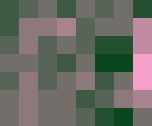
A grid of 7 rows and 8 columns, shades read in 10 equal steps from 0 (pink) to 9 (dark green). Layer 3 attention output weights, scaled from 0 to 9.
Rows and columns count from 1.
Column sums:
41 31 37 37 39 49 45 20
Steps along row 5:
down up down down up down down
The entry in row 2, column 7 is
5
